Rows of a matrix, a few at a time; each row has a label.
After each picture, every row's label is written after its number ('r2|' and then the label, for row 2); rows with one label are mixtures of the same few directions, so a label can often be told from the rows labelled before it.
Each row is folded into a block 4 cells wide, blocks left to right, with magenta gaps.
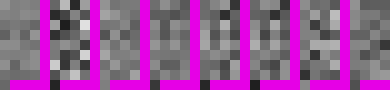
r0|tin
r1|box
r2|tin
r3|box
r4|box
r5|box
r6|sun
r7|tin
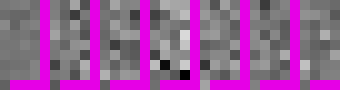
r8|box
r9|box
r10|sun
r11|tin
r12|box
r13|sun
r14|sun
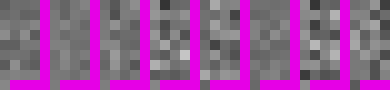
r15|tin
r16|sun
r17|sun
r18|sun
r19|sun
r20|tin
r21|sun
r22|box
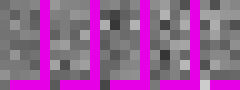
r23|sun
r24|tin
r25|box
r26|sun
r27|box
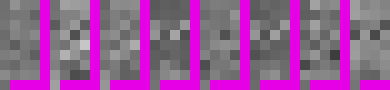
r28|sun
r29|tin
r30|tin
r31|tin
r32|sun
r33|tin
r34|sun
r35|tin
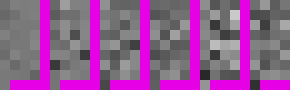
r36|tin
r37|sun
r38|tin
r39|tin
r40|sun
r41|box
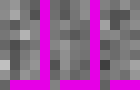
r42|sun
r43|sun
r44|box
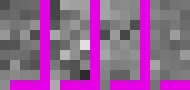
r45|tin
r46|tin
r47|tin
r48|sun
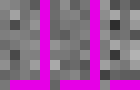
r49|sun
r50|box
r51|sun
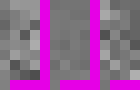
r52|tin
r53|tin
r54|tin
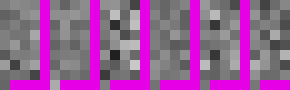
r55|tin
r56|box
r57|sun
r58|sun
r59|sun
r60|sun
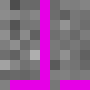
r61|sun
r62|sun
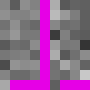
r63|box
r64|tin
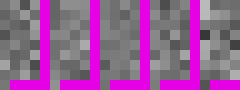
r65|box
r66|tin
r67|box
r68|sun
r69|tin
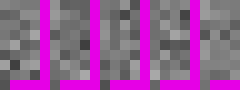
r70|tin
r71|tin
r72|box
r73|sun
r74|tin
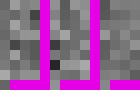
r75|sun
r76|box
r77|tin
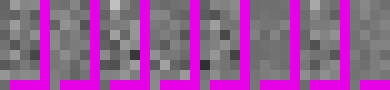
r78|sun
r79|box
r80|sun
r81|tin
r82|sun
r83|tin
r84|sun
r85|sun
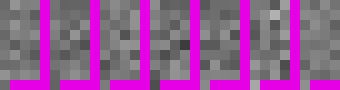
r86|sun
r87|tin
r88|sun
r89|tin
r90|tin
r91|box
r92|box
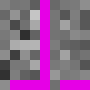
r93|sun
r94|sun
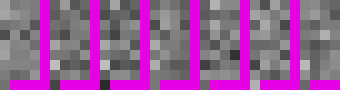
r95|tin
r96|box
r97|box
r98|box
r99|sun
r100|box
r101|sun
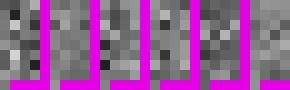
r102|sun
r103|box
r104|box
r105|sun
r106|tin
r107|tin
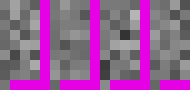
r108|sun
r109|sun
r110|sun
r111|box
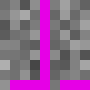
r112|box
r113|sun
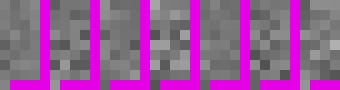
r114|box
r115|tin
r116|tin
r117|tin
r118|box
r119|tin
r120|tin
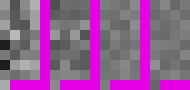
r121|box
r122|tin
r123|box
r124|box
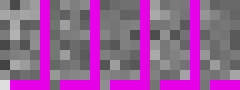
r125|box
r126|sun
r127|tin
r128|tin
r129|tin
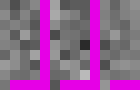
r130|sun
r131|tin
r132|box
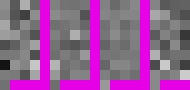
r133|box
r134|sun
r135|box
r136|tin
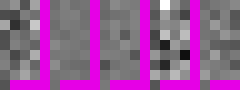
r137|box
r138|box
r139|sun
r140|sun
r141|sun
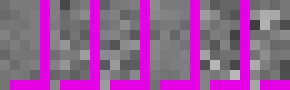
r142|tin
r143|sun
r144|tin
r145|tin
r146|tin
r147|box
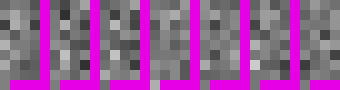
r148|box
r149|sun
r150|sun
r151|box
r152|sun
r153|box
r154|sun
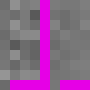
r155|sun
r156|box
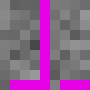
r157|tin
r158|sun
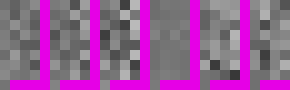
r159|sun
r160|box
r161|box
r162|tin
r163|tin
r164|sun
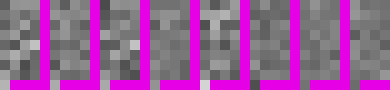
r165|tin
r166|box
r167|tin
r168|box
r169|box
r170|box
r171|sun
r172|tin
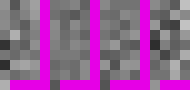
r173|box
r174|box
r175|tin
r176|box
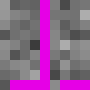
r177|tin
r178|sun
